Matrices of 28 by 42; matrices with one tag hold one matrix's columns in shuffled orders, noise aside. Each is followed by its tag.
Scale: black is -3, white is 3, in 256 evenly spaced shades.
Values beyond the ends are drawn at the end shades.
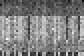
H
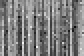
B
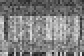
H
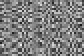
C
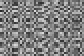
C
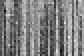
B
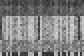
H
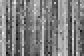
B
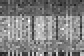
H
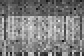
H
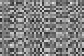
C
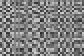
C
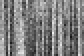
B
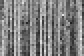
B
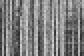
B
